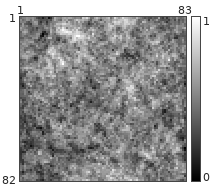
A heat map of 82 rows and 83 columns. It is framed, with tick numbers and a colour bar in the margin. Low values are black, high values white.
Ninth with the lowest average: bottom left. Mirror symmetry: none. Grain: blotchy. Stripes: none. Ninth with the highest average: top middle.
